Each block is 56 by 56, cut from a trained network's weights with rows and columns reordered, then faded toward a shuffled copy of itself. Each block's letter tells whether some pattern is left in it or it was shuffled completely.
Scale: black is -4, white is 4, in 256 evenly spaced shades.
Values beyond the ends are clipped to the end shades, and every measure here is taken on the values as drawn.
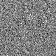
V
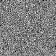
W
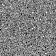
V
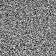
W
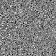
W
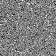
V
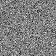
V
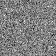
V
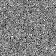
V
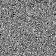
V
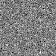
W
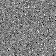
V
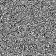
V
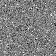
V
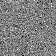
V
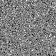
V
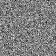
V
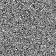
V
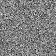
V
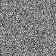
W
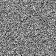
V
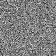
V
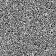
V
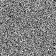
V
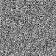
W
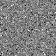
W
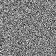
V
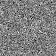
V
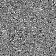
W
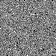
V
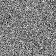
V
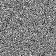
V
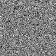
W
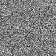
W
